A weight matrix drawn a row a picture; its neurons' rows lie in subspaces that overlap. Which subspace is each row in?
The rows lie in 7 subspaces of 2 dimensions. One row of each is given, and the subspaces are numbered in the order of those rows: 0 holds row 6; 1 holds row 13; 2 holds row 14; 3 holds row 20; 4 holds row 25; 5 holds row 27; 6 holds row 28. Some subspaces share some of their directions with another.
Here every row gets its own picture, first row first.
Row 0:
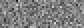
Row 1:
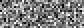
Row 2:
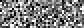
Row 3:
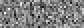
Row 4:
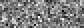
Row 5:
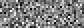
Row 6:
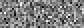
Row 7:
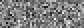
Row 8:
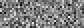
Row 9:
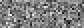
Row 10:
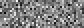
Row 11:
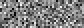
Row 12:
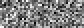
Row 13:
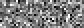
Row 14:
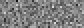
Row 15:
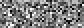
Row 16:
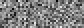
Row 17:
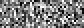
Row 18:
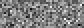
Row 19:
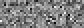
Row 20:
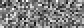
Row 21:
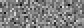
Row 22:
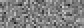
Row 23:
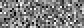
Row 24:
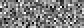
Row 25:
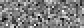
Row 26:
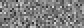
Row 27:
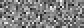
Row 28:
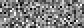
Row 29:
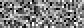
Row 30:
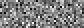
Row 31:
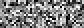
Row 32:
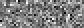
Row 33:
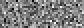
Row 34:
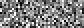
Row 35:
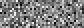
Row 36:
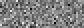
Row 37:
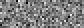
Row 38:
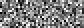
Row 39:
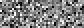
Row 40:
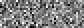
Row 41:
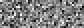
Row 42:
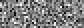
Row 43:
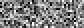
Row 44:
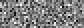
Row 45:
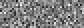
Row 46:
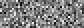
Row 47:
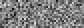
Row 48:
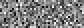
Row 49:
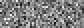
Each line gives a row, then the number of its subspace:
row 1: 3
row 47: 3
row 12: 3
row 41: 5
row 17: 0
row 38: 1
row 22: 4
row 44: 4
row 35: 5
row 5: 6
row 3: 0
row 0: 2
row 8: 2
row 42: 4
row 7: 6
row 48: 2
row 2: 5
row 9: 6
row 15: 6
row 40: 0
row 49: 6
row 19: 1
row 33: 2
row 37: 1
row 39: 5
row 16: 3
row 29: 2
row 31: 1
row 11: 3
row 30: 5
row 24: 5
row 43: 2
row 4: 4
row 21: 4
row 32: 1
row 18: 6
